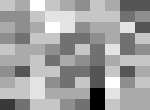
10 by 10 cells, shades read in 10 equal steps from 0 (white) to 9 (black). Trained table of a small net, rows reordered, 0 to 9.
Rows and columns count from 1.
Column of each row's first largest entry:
9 9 10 2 5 4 2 7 7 7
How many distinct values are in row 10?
6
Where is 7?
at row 10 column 1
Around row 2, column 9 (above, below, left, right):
6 1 2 4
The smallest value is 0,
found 3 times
